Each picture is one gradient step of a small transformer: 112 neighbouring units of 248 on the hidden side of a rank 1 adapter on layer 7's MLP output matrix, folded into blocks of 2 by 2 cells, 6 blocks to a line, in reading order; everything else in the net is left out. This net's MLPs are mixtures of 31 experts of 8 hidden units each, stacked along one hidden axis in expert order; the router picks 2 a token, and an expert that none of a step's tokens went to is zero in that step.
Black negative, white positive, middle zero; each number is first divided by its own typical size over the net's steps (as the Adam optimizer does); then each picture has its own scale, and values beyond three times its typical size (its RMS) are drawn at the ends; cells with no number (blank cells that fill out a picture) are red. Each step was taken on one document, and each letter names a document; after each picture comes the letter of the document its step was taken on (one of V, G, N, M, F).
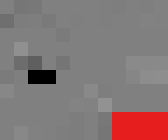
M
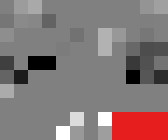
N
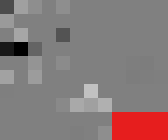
M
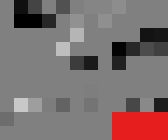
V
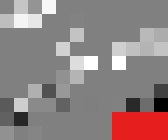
V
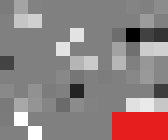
V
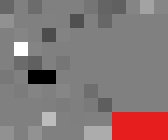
M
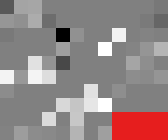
N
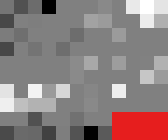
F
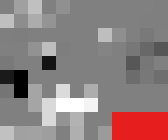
N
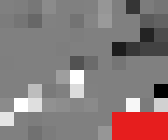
V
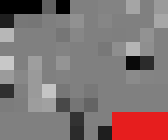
F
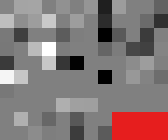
N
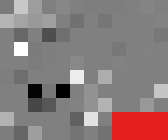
M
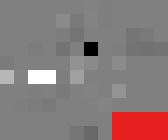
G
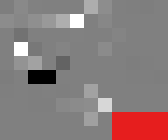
M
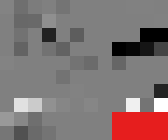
V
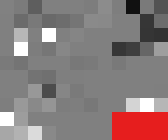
V
